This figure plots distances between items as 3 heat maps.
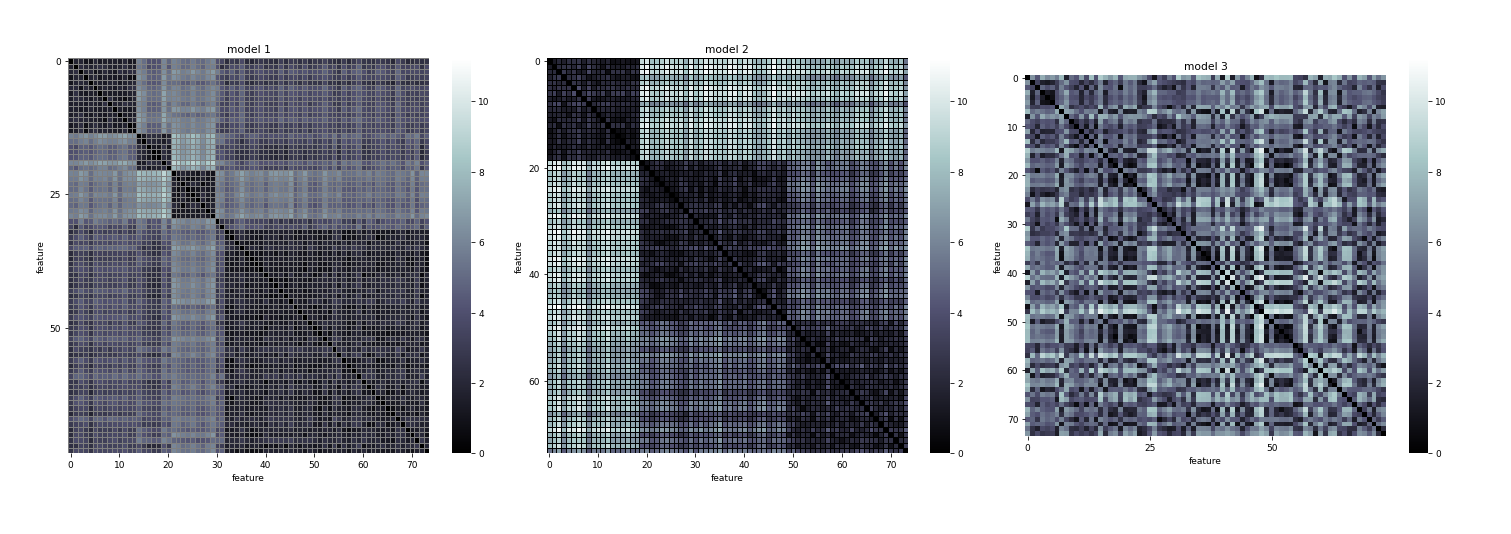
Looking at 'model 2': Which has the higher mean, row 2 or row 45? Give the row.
2
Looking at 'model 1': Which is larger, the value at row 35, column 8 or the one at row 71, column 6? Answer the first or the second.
the first
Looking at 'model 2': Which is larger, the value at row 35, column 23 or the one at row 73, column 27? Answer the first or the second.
the second
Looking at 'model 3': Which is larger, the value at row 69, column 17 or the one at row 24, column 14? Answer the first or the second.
the second
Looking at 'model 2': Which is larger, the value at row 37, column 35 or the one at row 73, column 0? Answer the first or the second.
the second
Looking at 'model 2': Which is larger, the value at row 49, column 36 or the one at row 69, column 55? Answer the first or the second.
the first
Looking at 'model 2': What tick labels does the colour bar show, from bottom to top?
0, 2, 4, 6, 8, 10
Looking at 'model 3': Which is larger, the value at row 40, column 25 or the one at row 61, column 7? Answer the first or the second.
the second
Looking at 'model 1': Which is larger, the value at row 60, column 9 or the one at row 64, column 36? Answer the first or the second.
the first
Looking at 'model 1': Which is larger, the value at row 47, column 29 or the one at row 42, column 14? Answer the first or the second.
the first
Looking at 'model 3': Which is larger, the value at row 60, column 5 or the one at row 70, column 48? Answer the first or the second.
the first
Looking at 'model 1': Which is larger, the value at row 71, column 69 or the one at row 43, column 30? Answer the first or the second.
the second
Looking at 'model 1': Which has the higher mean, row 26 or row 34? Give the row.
26
